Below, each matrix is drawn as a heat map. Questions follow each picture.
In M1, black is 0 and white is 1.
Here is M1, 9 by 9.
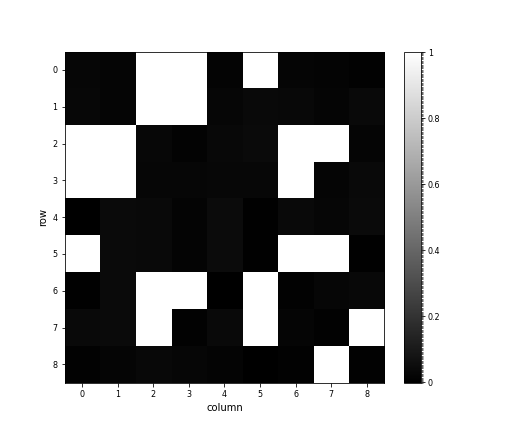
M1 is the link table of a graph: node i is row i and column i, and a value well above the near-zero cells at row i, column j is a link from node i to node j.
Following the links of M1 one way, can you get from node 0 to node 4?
no
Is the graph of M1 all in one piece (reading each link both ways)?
no
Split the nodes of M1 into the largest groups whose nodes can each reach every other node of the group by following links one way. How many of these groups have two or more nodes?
1
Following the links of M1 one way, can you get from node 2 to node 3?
yes
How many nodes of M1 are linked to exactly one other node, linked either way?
1
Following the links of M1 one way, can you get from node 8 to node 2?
yes
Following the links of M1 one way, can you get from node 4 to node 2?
no
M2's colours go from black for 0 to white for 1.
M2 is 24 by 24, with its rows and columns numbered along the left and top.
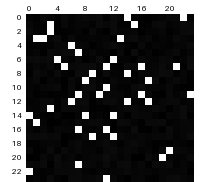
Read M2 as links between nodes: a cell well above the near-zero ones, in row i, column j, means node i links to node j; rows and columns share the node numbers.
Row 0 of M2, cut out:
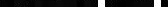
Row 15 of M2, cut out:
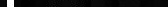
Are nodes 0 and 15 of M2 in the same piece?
no
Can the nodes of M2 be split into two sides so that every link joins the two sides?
no
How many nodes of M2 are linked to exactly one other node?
11
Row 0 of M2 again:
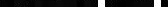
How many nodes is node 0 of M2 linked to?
2
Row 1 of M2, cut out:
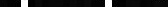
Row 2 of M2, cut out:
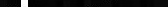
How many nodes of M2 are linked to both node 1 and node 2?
1
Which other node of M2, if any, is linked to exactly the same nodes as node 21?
node 5
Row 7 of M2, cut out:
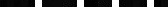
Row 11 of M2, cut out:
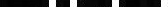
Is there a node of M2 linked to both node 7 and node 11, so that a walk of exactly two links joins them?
yes
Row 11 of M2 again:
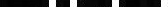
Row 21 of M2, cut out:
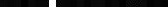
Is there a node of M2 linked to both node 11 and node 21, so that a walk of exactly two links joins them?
yes
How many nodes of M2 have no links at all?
1
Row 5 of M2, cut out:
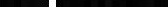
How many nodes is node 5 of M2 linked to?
1
